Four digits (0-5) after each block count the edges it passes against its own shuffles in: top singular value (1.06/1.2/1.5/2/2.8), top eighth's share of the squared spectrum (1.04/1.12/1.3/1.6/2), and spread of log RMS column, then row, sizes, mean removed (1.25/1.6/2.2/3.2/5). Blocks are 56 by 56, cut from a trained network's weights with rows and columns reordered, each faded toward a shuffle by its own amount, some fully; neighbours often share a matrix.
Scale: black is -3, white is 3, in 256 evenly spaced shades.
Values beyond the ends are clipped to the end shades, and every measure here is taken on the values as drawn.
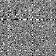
3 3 2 2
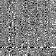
3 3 2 1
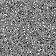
0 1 0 0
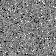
0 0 0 0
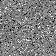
0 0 0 0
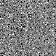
2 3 1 2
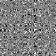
3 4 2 3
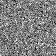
0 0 0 0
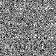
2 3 0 2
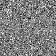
2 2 0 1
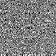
3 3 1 2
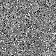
1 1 0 0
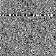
3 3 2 2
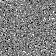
0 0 0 0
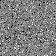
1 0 0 0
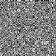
3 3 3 1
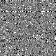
3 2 1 1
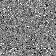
2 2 0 1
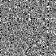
3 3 2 1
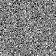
2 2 0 0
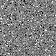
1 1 0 0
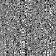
3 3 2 1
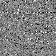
2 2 0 1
